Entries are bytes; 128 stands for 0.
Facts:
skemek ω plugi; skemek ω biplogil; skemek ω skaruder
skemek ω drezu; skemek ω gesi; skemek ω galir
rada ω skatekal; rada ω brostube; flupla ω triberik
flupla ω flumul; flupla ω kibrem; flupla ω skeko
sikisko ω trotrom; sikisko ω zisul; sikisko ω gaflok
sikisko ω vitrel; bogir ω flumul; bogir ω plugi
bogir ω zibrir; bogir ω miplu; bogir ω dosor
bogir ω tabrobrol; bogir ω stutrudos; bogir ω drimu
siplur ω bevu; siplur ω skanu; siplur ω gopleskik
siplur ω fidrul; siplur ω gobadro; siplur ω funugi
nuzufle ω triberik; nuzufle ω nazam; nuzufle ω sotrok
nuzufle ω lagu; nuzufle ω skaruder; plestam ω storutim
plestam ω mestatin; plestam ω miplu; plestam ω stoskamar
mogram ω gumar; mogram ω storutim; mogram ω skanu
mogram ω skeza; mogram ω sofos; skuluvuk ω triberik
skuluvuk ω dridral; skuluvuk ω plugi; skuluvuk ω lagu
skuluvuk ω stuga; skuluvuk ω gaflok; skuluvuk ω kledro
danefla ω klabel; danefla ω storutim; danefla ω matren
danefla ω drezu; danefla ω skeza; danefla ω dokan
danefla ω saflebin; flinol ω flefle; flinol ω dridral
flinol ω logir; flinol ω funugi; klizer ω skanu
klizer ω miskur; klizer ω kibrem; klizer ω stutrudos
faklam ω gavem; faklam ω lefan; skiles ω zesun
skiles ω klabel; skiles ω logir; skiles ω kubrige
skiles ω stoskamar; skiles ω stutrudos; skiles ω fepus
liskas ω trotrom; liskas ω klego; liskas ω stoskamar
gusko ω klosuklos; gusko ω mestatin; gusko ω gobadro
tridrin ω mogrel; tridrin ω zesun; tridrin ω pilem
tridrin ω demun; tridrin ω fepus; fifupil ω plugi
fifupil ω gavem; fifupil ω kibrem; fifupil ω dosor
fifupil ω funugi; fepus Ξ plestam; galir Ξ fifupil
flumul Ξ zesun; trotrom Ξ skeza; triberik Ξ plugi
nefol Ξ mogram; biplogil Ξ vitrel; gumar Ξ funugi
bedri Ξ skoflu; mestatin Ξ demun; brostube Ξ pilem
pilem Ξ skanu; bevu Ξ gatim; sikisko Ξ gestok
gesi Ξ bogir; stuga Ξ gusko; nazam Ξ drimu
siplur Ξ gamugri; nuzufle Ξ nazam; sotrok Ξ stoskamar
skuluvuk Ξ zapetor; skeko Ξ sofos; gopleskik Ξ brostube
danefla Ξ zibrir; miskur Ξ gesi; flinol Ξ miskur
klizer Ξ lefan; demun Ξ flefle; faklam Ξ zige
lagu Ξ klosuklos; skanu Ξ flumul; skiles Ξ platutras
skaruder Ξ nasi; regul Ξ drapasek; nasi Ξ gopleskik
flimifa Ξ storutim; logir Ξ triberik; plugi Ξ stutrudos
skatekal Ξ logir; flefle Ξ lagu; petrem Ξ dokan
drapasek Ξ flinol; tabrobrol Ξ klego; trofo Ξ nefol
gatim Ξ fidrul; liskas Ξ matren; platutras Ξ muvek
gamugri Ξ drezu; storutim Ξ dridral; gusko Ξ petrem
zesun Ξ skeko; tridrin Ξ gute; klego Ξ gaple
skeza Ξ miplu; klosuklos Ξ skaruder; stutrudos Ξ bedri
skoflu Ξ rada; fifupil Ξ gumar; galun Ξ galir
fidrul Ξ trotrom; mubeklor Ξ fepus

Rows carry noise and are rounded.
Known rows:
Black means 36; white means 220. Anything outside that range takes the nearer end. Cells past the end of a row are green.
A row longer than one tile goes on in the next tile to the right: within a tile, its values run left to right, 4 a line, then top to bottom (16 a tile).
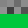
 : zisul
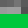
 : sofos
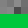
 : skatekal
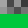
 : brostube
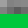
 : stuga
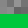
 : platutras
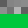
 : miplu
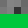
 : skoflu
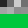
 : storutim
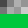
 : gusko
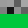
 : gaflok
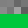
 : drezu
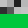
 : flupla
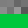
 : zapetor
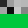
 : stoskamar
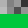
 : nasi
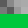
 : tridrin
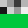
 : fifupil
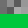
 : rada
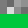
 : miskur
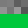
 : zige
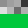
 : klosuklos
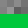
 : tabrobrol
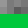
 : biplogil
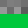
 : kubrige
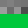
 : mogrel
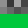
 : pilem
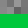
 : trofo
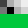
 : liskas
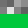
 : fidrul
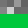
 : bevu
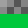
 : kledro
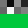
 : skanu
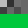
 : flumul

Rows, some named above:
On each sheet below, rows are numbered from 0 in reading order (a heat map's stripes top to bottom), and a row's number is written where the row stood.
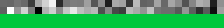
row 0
siplur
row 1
liskas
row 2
mogram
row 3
gopleskik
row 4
skemek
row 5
gumar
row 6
dridral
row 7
plugi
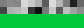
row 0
flinol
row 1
nuzufle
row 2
kibrem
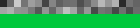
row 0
storutim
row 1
dridral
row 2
gobadro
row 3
klego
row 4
flumul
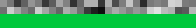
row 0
funugi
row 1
funugi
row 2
gavem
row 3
triberik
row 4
mestatin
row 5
mogram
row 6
lagu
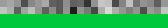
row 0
flefle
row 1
demun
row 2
stutrudos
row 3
skiles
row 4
mestatin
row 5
faklam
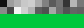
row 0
plestam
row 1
skaruder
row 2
zesun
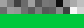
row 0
dosor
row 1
skeko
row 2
plestam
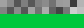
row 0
kledro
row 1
klabel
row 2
bogir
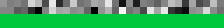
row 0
biplogil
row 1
skuluvuk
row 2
storutim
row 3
sikisko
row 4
skanu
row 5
klizer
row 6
triberik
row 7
skeza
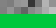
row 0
gesi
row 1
danefla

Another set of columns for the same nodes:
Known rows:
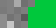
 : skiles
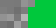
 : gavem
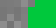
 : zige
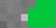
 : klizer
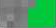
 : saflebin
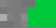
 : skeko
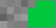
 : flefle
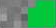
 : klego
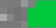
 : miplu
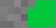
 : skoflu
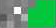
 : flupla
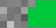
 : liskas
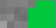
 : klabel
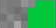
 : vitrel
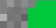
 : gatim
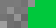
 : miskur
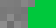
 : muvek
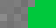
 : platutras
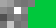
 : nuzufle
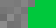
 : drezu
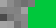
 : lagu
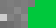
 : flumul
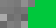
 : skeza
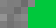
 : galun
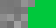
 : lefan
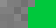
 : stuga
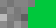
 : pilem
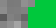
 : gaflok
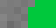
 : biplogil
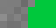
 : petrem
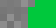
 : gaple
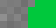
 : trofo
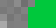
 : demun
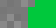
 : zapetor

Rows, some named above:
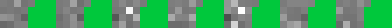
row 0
stutrudos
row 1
logir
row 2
flupla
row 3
skanu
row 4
skuluvuk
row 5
stoskamar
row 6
plestam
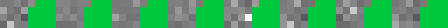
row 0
liskas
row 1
bevu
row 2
miplu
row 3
gopleskik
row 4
fifupil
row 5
skiles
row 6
plugi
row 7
fepus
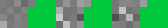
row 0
demun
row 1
trotrom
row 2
flinol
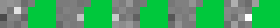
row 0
triberik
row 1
klizer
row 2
zesun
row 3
rada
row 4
fifupil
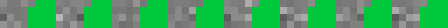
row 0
kledro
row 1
pilem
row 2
sofos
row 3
nasi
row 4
gobadro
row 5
gusko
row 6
brostube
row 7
gusko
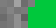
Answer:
logir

